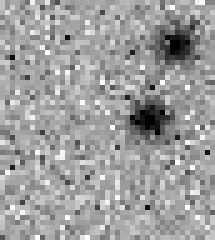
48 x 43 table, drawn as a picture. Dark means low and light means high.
Average level on the scale: 60%. Dips: two. Histogram: skewed, a long tail of low values. Mirror symmetry: none.
